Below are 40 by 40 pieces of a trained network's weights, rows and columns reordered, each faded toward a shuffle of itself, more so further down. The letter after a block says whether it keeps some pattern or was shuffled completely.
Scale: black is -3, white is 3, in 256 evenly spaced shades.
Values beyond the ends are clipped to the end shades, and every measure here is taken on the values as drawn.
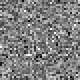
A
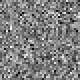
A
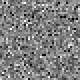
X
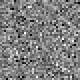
X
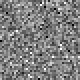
X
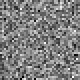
A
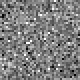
A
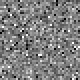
X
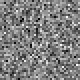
X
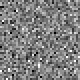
X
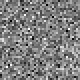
X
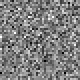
X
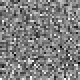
A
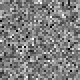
A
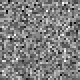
X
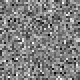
X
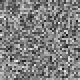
A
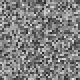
X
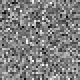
A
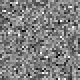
A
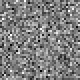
X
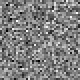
A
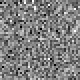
A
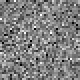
X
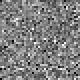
A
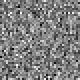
A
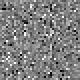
A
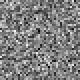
X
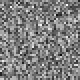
X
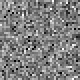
A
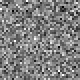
X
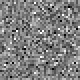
X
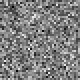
X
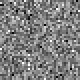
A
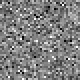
X
